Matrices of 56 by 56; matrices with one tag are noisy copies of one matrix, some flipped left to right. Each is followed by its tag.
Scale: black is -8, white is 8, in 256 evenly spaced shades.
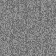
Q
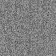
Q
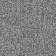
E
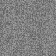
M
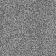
M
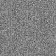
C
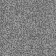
M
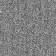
Q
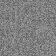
E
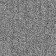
Q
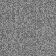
E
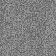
M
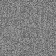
E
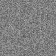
E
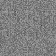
C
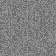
C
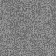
M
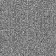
C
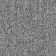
Q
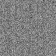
Q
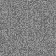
C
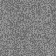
M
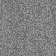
M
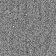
Q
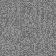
E
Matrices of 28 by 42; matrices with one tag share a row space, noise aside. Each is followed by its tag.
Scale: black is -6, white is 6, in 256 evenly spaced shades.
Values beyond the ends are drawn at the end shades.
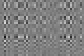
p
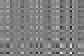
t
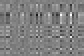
t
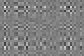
p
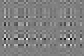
p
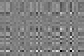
t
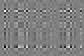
p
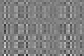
p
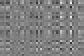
t
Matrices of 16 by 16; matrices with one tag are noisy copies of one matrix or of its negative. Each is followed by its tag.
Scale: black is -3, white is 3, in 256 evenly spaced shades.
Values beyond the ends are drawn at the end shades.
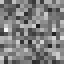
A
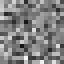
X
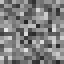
A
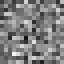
X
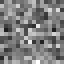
A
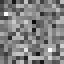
X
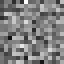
X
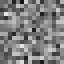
X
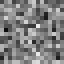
A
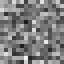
X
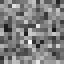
A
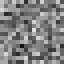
X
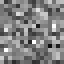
A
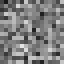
X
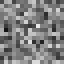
A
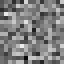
X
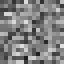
X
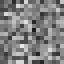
X
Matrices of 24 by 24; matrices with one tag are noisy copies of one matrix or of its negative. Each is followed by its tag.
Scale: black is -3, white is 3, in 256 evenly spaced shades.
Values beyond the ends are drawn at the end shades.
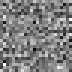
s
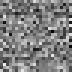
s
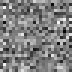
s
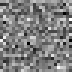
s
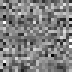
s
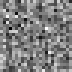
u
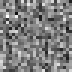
u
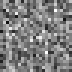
u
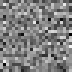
s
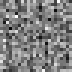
u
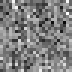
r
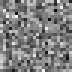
u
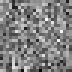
r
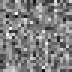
u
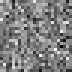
r
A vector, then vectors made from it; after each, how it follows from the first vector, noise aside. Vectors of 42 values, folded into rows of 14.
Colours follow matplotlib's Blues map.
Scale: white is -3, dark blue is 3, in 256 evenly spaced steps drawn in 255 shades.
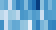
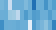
partly zeroed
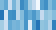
sign-scrambled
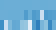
partly zeroed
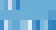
partly zeroed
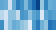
copied
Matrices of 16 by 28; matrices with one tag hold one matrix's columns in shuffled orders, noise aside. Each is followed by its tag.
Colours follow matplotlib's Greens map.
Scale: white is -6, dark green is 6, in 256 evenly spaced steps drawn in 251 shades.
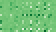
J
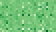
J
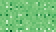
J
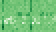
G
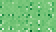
J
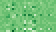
J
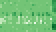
G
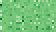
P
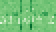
G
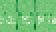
G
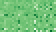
J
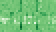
G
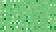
P
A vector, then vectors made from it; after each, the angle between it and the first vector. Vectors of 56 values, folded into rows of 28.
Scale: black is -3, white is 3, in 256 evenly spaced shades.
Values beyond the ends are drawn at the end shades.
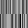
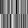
partly opposed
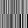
partly aligned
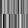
orthogonal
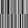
partly aligned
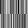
orthogonal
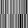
partly aligned
